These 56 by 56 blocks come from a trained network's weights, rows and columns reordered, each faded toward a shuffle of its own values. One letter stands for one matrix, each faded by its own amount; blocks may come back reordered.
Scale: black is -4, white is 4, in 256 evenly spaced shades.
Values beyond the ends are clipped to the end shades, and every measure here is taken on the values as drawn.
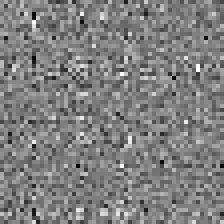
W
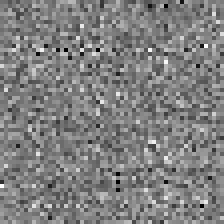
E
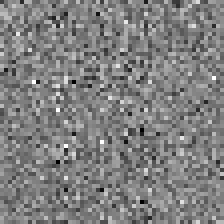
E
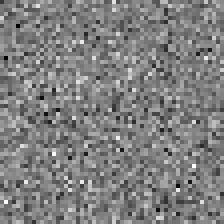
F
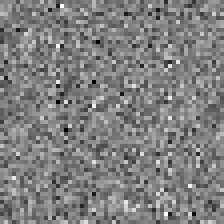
E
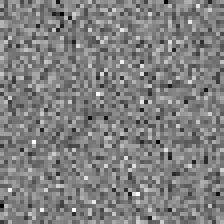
F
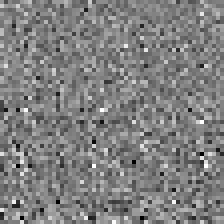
W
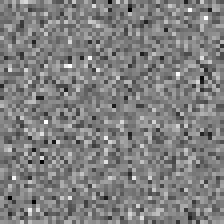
F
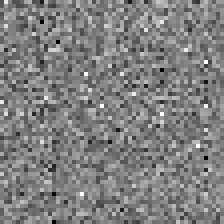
E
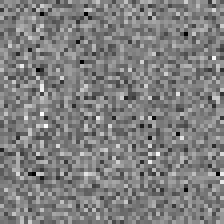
E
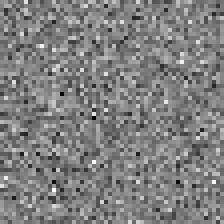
F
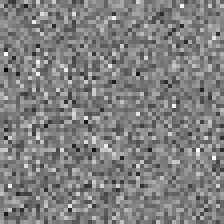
F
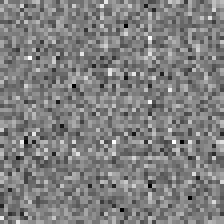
E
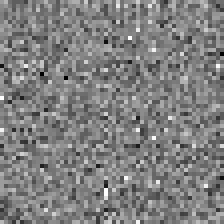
E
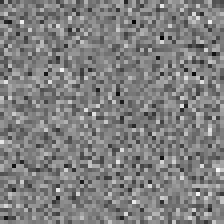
F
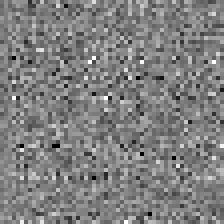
W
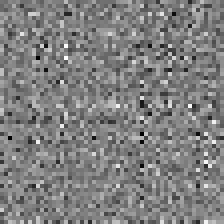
W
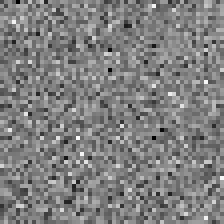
F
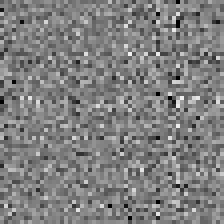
W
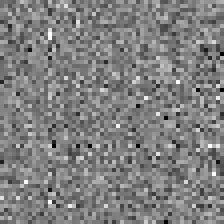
E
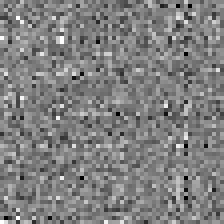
W
